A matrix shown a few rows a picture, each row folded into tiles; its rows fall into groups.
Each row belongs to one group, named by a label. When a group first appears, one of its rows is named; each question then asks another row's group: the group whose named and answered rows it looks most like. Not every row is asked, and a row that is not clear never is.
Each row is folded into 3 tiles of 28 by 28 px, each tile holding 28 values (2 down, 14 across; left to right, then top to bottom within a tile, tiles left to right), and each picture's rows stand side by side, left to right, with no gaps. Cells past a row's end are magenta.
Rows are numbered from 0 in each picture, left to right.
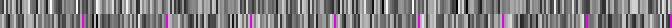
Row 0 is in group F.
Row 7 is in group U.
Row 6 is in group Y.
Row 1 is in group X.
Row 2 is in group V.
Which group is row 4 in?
F
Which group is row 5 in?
F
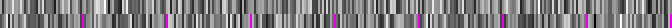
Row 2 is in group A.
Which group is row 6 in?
U
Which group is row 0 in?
X
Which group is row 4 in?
U
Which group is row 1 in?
X
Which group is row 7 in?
F
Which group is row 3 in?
A
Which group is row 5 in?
X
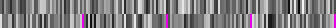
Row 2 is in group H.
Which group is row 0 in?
V
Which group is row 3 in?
F
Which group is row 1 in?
U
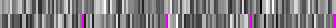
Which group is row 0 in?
A
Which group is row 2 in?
Y
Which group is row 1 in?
H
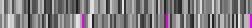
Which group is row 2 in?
V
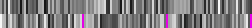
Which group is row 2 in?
Y
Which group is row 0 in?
F
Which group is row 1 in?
Y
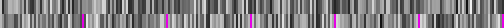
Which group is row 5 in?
Y
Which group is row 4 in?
V
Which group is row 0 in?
A
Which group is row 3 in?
V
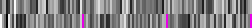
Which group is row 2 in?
A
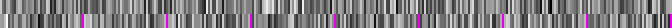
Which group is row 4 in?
U
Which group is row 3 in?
H
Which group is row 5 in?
V
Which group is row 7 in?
A
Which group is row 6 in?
F
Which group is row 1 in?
V
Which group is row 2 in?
F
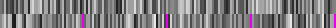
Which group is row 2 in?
H
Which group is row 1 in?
A
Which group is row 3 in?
A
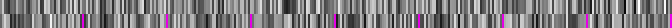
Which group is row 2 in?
X
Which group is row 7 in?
F
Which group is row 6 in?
V
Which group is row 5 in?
U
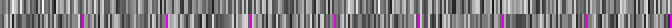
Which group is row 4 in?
X
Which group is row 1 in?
A
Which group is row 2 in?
Y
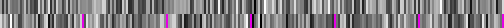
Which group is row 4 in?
U
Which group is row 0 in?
F
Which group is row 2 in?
Y
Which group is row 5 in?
X
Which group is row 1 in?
H
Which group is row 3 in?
X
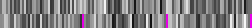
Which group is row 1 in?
X
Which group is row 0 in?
U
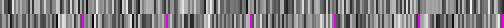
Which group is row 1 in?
X
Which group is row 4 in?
U
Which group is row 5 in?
Y
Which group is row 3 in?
A
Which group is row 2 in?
H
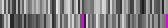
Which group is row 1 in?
H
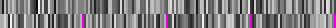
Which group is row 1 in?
V
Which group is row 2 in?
U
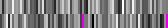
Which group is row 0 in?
X
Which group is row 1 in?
F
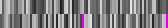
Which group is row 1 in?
V
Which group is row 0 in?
A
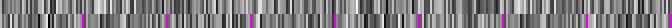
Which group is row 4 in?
X
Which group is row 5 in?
H
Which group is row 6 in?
H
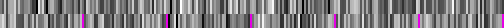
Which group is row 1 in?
U
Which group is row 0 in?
F
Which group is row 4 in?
H
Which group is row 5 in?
V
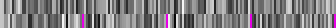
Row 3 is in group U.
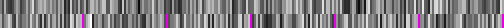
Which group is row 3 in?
U
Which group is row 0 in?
V
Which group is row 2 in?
V
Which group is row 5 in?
H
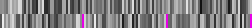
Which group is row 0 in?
H
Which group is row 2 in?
A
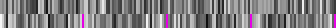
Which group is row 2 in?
X
